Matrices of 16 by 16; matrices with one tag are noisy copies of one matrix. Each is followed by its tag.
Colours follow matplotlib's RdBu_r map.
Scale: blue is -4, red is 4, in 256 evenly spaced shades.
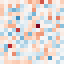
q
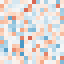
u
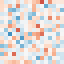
q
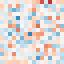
q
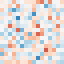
q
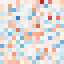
q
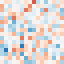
u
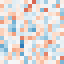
u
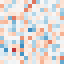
u
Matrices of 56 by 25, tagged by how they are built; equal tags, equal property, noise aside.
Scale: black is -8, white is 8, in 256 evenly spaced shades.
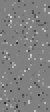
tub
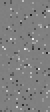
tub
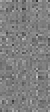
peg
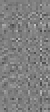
peg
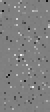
tub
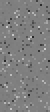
tub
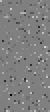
tub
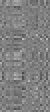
peg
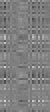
peg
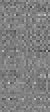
peg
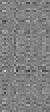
peg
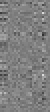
peg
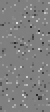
tub
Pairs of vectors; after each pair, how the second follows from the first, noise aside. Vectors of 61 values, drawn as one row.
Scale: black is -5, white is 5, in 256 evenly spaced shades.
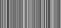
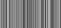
negated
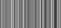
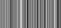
shuffled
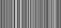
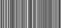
shuffled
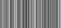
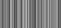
negated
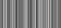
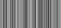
negated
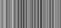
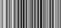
scaled up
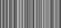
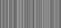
shrunk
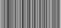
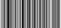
scaled up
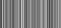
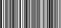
scaled up
